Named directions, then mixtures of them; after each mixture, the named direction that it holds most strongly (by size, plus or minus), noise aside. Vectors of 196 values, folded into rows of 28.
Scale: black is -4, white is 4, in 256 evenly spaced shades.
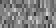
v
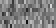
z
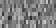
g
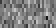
v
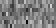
z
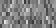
z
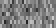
z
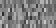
g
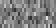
v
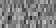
g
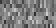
v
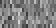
v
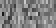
g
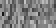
g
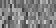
g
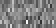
z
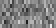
z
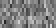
v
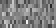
z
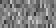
v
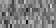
z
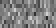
v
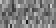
z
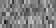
z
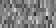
v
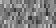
v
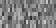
g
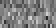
v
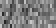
z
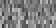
g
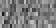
z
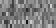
z
